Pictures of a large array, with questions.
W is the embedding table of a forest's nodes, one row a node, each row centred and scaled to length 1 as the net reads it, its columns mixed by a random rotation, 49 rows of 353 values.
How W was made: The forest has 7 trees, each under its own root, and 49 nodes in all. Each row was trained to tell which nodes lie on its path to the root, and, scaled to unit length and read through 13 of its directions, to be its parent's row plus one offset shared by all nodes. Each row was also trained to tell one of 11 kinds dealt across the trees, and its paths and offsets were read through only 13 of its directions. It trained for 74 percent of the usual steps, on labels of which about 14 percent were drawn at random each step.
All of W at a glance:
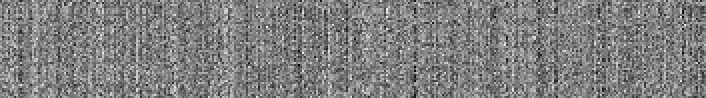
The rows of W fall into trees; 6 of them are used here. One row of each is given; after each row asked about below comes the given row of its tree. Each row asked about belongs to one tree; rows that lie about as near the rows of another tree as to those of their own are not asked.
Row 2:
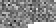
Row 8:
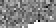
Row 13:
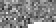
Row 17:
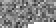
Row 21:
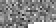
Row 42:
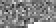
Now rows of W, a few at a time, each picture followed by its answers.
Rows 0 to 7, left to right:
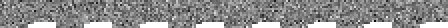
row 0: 13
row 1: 42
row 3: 17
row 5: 2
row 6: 2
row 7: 17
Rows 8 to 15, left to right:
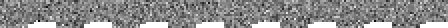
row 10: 17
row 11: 42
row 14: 2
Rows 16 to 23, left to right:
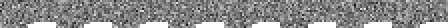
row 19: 2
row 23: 17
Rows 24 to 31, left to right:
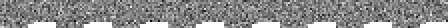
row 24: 2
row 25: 2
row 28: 13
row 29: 2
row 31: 42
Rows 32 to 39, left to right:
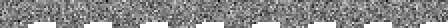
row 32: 2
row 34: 21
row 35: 13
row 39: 13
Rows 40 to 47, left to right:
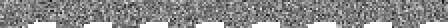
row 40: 13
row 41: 17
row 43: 13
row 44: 13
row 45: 2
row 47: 13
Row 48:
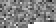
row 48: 13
